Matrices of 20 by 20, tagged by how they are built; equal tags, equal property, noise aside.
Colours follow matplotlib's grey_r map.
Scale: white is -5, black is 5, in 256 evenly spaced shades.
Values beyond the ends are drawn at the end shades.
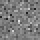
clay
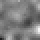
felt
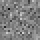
clay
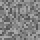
clay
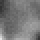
felt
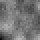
felt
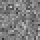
clay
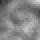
felt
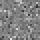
clay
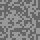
clay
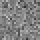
clay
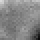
felt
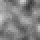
felt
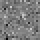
clay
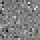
clay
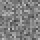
clay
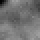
felt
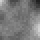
felt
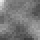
felt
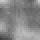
felt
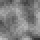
felt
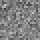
clay
